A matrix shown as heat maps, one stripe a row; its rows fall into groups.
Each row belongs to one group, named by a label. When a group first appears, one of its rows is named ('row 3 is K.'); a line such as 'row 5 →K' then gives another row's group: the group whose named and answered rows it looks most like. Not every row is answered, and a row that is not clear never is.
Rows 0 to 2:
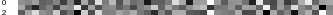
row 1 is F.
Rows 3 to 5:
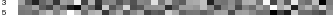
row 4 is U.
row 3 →F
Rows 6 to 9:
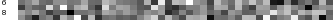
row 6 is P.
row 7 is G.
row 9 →F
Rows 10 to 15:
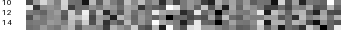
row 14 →F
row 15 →P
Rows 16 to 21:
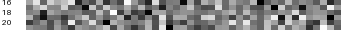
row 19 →F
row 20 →G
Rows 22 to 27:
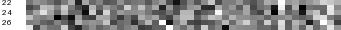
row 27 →U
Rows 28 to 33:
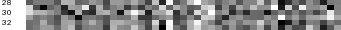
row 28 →P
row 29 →F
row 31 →U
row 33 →P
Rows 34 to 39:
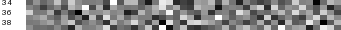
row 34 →G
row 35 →F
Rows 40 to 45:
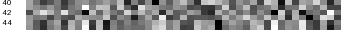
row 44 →F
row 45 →F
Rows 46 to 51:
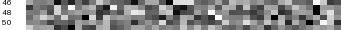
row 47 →G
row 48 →G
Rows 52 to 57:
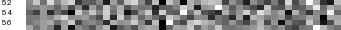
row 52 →P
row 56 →P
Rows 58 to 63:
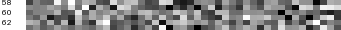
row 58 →G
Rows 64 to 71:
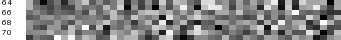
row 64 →F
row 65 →F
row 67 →P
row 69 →F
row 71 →G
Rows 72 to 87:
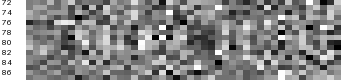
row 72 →P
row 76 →G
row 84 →F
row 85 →P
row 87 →U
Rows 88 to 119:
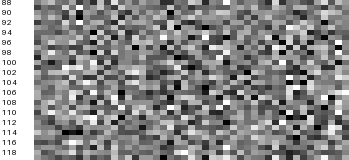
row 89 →G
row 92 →G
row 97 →F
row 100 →F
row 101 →G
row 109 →G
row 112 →F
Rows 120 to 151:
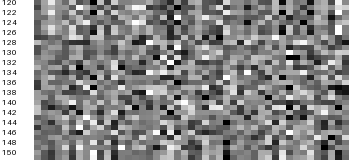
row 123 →P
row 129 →P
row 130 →U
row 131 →P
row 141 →F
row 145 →G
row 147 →P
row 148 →F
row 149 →G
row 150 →F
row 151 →F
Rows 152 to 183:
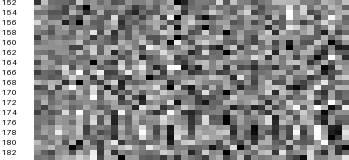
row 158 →F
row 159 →U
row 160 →P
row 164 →U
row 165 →G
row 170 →F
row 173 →P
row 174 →G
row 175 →F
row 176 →F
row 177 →P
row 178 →P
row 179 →P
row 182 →F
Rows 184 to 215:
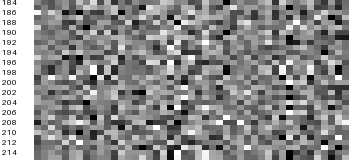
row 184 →F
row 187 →P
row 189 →U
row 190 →F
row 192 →P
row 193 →G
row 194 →G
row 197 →F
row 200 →U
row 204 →U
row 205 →P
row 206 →U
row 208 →U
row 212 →G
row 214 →P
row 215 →P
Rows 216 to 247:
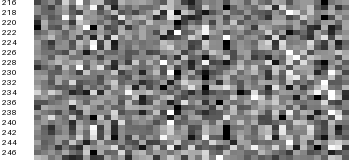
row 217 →F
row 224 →F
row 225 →F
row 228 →F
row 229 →G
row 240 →G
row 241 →F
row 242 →F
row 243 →F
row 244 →U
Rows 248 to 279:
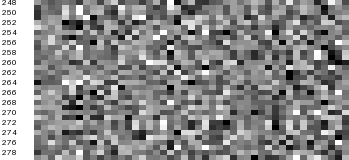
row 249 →G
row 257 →G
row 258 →P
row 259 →P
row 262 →P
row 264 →G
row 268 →G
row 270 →P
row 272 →F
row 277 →P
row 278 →G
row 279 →P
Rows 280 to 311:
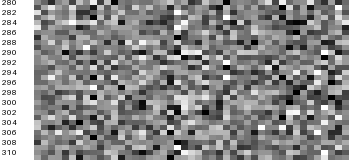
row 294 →P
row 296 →P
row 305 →F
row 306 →P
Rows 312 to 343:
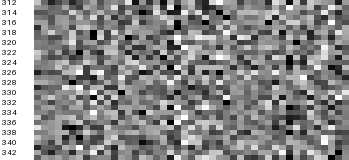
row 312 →F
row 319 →U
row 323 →F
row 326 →G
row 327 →U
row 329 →G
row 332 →F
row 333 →P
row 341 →G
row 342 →F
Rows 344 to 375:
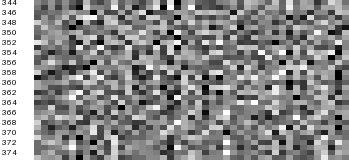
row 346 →U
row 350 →P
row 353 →G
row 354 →F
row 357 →U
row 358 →F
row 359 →G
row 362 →G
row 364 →G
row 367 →P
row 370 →F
